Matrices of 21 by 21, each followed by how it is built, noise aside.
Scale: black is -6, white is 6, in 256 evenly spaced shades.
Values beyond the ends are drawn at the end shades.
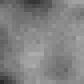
smooth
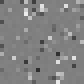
sparse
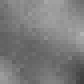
smooth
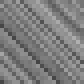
Toeplitz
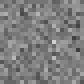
noise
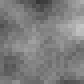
smooth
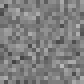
noise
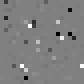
sparse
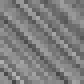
Toeplitz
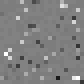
sparse
